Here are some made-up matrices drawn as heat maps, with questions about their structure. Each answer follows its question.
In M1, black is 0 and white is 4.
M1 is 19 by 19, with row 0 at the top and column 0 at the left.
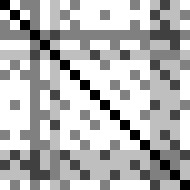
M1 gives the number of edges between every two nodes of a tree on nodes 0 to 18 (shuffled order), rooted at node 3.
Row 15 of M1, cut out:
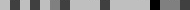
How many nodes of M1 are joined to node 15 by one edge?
5
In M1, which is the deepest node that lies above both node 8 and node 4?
17
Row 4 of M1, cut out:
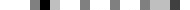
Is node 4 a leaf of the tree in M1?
yes
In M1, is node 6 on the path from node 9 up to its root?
no
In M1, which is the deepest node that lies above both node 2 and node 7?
16
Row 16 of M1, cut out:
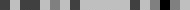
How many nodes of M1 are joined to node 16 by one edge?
5
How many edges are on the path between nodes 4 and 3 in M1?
2
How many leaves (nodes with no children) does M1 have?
14
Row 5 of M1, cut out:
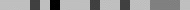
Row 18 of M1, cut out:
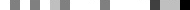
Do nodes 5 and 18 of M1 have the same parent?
no
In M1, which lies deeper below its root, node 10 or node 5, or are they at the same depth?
node 10
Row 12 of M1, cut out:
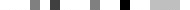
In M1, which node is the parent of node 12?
5
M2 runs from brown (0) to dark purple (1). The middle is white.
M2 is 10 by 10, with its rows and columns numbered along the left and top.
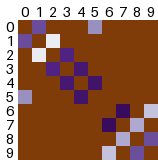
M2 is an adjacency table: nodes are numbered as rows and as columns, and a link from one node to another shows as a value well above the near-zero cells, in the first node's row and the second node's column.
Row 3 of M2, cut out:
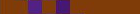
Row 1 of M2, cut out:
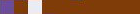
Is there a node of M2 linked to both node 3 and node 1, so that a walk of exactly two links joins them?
yes
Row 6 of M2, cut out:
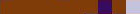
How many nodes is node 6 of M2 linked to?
2
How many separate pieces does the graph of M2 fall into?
2
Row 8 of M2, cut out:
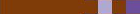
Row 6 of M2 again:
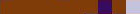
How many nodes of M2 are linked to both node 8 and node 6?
2
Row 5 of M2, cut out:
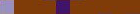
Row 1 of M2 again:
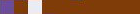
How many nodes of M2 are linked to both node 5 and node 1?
1
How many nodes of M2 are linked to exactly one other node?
0
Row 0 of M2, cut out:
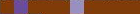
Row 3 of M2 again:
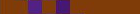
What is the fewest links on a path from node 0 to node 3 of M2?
3
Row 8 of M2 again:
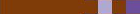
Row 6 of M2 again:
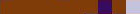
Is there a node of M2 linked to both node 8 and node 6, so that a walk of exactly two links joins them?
yes
